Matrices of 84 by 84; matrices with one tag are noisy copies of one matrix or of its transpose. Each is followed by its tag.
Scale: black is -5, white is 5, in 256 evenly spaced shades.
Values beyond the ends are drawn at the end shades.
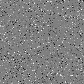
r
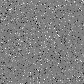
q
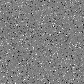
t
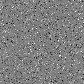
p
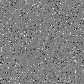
r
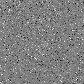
q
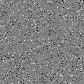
r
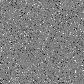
r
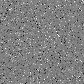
q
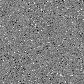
r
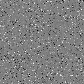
r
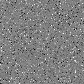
r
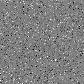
p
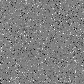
r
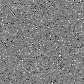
p
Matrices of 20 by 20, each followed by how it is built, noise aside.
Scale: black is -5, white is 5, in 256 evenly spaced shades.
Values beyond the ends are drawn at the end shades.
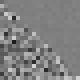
lower triangular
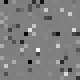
sparse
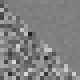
lower triangular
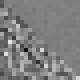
lower triangular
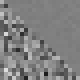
lower triangular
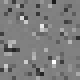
sparse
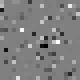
sparse
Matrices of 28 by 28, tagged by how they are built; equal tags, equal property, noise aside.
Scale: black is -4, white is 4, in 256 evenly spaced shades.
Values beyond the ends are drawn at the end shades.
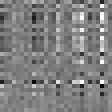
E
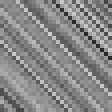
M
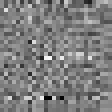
E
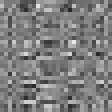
E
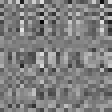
E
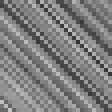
M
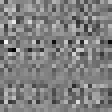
E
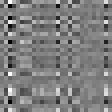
E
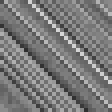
M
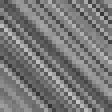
M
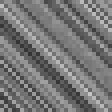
M
